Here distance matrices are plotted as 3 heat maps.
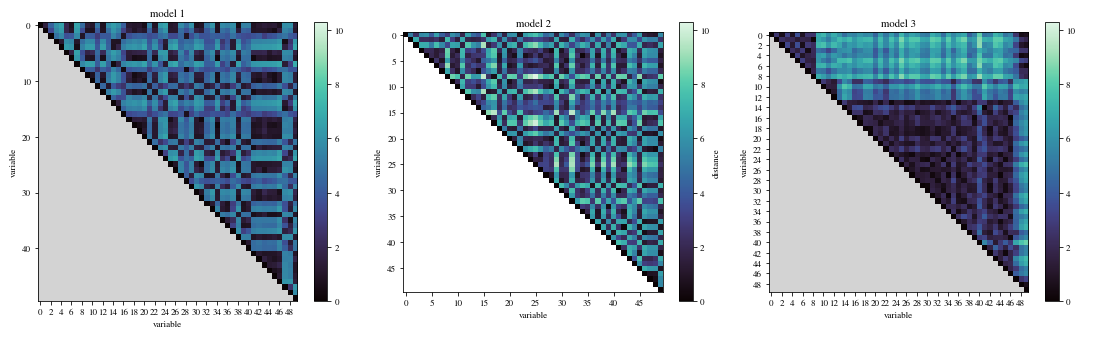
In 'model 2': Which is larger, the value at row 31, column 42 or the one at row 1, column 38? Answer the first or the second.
the second
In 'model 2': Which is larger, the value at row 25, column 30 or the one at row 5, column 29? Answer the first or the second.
the second
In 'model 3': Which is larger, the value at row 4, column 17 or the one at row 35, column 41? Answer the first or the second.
the first
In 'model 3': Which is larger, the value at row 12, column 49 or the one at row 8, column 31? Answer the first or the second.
the second
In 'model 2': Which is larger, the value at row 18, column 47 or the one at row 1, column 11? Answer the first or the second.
the second
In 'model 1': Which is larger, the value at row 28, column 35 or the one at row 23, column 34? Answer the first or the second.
the second
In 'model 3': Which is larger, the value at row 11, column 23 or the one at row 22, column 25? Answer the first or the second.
the first
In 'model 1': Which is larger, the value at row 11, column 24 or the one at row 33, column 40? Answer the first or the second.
the first
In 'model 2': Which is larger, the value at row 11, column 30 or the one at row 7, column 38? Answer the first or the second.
the first
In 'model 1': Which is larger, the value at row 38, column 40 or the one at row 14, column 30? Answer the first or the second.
the second
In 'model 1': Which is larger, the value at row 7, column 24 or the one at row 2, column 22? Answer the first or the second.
the second
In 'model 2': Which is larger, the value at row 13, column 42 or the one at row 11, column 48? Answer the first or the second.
the first
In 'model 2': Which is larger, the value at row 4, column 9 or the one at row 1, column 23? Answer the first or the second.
the second
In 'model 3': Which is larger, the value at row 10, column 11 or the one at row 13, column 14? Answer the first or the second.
the second
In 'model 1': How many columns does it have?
50
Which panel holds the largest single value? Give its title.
model 2
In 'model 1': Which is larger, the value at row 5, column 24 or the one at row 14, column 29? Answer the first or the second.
the first
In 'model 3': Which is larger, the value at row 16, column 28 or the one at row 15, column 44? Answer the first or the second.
the first
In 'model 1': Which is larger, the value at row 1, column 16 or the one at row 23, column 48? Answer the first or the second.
the first
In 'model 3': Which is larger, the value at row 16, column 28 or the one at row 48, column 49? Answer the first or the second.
the first
